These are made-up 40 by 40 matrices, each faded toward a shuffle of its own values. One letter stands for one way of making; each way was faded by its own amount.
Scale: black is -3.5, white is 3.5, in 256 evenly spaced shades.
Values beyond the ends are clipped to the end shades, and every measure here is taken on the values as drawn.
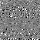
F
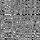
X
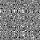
X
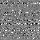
F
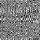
X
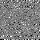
F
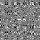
X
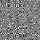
X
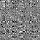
X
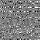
X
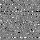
F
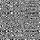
X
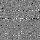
F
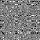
X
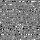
F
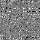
F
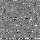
F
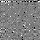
X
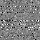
F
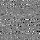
F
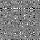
X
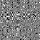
X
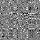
X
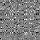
X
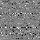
F
